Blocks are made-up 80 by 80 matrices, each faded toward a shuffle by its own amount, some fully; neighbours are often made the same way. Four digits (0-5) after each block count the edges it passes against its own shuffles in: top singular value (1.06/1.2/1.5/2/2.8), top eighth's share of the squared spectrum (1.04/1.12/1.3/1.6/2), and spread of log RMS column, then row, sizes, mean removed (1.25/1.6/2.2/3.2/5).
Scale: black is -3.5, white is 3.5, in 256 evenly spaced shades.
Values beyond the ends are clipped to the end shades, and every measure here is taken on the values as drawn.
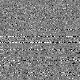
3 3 0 3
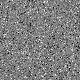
0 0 0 0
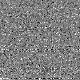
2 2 0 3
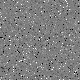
0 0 0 0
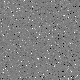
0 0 0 0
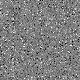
2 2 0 0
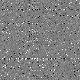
4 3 1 2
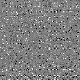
4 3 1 2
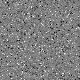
2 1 0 0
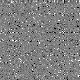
4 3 1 2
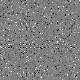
4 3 1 1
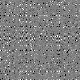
4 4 2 2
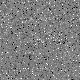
0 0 0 0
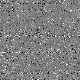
2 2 0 2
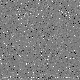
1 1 0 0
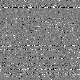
3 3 0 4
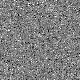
0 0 0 0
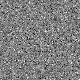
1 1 0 1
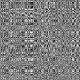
5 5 4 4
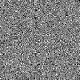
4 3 1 2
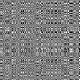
5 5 4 4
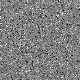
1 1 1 0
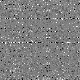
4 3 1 2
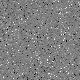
0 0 0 0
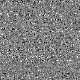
1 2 0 3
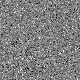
0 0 0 0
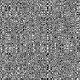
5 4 3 3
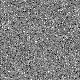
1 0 0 0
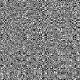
4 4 3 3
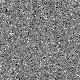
1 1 0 0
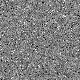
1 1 0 0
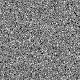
2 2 0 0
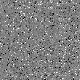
3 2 1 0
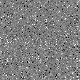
3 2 1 1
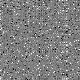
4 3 1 1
